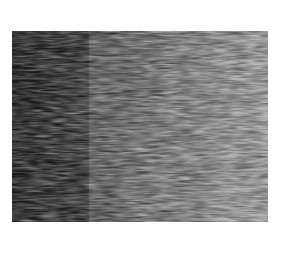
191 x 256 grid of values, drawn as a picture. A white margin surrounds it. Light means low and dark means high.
Values rise toward the left. The grain runs across in streaks. A vertical seam about 30% of the way across splits the table, and the left part is higher.
